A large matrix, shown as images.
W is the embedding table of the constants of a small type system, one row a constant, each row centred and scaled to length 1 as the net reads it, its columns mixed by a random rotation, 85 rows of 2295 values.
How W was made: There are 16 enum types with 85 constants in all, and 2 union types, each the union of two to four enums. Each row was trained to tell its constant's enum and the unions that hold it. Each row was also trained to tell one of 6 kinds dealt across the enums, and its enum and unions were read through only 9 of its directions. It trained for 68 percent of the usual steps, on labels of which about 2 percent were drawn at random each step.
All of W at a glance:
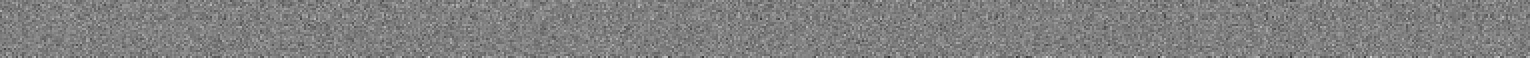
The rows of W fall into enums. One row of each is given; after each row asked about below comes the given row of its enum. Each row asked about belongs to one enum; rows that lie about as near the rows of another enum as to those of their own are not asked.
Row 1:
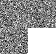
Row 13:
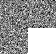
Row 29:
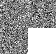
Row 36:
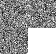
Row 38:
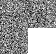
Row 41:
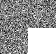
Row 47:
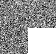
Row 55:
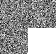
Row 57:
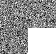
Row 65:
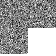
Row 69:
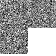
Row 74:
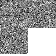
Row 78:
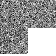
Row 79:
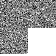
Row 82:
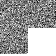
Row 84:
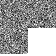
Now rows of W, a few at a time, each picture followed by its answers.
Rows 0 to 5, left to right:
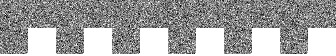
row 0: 47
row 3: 41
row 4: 84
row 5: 13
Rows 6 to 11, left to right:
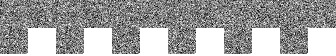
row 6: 82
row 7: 82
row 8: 47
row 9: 84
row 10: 47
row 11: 47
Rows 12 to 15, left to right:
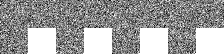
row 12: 55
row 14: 82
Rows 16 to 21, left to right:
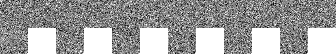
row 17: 29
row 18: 57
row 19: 55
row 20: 41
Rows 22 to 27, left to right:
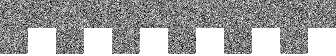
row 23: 82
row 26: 65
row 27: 47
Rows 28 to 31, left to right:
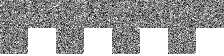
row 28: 29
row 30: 74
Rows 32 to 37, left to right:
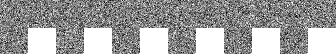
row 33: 13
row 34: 47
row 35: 84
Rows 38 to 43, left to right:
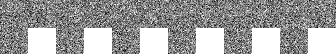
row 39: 79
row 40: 55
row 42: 41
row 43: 82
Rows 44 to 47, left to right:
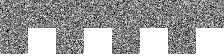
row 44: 36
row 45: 79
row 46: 84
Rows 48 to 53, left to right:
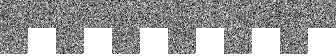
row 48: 13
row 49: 55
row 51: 29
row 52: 82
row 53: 41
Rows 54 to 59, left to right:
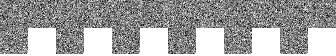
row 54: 13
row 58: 13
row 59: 36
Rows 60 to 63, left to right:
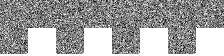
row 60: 84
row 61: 69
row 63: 55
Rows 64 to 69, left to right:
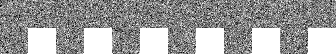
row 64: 74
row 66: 29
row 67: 41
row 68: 65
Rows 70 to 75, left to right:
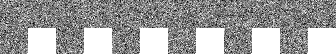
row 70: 79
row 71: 29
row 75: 41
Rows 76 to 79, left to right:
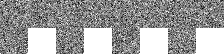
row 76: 36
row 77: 55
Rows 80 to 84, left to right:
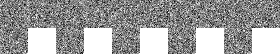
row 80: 29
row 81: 13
